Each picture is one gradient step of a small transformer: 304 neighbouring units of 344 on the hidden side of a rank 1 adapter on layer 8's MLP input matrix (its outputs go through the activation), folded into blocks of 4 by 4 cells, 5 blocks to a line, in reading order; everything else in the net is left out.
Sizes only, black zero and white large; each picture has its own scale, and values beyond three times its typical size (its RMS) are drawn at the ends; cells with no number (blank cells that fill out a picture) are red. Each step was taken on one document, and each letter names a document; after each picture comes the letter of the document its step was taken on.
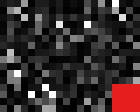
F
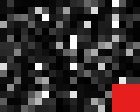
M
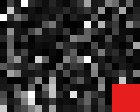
F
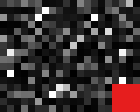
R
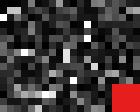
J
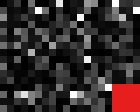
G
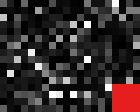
G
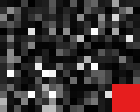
F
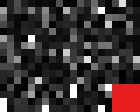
M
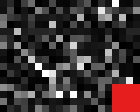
G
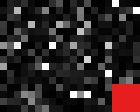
G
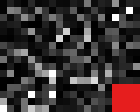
J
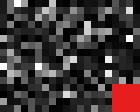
R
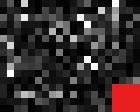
F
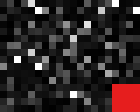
G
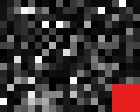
M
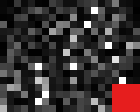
M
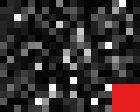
M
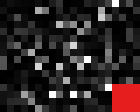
G
